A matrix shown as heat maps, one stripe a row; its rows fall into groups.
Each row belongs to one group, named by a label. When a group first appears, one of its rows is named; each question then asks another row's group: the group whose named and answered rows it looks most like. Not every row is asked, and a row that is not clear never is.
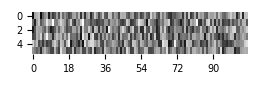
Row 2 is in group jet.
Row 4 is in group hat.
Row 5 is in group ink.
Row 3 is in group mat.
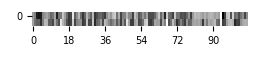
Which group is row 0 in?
ink
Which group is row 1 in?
ink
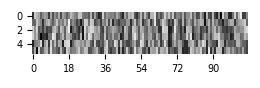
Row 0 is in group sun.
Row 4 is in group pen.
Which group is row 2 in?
hat
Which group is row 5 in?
pen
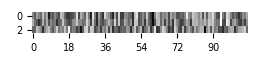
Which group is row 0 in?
ink
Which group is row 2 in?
mat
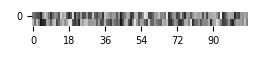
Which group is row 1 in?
hat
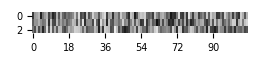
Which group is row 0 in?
jet
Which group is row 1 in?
jet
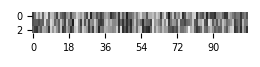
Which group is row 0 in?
pen
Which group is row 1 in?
pen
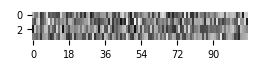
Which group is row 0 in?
jet
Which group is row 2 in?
jet
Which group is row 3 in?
ink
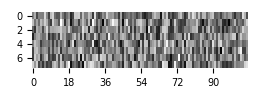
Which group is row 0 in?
pen
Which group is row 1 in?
hat
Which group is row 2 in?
mat
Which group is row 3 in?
jet
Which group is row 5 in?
sun
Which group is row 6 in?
jet
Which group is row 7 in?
hat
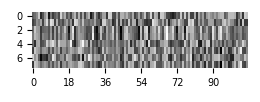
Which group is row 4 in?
mat
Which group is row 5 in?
sun
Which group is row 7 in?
sun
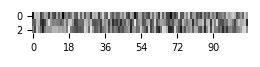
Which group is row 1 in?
mat
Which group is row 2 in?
mat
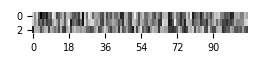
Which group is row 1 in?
hat
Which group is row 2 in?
pen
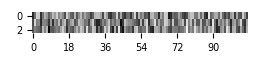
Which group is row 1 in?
sun
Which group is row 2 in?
ink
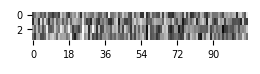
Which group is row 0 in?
jet
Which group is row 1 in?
pen
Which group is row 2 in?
hat
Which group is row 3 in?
mat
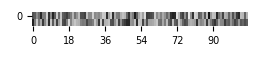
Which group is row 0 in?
jet
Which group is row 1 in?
pen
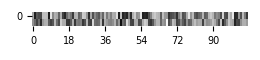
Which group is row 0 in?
pen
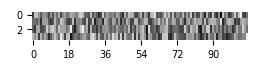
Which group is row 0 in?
sun
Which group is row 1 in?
ink
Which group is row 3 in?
hat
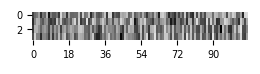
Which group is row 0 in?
jet
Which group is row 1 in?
jet
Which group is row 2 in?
sun
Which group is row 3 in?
sun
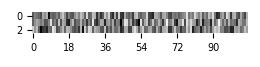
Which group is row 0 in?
ink
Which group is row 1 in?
sun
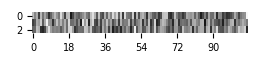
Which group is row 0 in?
hat
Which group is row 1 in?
mat
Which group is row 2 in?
mat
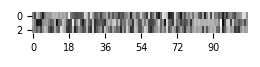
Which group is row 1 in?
ink
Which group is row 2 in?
ink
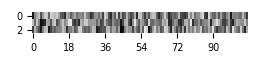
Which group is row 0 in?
pen
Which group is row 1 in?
hat
